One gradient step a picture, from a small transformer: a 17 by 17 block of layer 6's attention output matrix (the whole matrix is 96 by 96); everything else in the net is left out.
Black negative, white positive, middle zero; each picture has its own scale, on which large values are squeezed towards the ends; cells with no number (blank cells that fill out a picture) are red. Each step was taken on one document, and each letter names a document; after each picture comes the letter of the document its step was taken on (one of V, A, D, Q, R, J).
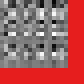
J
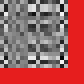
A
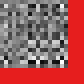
A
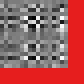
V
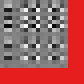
V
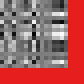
J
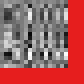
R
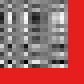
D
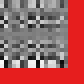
V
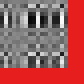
A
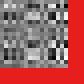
R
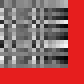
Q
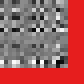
V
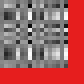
R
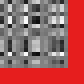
D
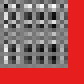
J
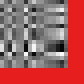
D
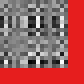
A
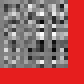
J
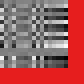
Q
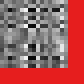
V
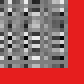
D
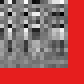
D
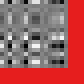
D
